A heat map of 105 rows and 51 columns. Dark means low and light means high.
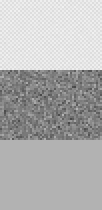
The table splits into 3 rows of 1 panel. Panel 1,1: very high, checkered, faint in contrast. Panel 2,1: middling, fine-grained. Panel 3,1: high, flat.
